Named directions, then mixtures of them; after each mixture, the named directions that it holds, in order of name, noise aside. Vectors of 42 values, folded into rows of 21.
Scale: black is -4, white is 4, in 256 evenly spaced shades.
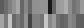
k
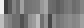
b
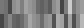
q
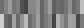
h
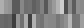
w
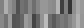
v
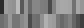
b, k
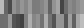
b, q, v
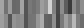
b, k, q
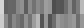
b, h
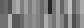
k, q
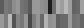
k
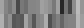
b, v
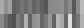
h, q, w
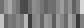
h, k, w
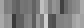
b, v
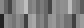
h, q, v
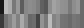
b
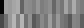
b, w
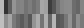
b, k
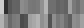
b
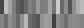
b, h, v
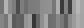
v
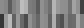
h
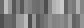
b, w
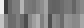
b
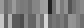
b, k, v
